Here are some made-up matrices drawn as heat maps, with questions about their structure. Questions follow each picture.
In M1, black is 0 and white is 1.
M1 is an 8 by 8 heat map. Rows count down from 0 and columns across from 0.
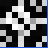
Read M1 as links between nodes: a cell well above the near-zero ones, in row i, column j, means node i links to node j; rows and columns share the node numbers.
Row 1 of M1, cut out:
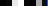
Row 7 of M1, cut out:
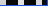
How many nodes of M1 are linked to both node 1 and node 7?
2
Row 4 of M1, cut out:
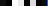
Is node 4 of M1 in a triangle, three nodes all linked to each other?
yes
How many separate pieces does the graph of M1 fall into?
1
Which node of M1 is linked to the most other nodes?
node 3
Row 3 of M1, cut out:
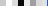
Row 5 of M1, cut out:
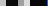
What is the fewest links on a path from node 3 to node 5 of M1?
1
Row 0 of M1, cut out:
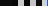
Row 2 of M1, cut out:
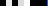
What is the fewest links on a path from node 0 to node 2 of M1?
2
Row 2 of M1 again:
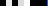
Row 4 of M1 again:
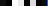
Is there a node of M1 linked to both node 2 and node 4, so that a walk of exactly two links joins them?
yes
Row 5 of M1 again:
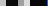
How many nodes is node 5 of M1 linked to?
3
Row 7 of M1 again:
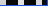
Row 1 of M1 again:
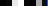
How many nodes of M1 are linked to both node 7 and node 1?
2
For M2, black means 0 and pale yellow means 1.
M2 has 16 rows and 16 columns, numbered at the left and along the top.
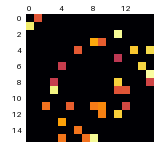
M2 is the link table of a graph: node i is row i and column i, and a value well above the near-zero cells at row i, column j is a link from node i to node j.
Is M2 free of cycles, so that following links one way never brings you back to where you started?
no
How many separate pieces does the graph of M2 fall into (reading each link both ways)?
3
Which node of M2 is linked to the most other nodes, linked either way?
node 11
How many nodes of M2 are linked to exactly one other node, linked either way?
7
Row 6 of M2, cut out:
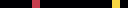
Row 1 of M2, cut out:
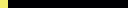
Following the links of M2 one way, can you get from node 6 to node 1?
no
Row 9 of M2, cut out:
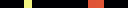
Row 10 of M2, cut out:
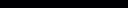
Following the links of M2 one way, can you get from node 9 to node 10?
no
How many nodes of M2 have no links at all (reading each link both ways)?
1
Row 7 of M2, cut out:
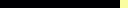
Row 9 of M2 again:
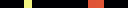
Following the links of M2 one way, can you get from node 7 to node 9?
yes
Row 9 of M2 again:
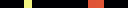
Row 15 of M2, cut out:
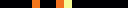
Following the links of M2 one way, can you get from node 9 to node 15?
yes
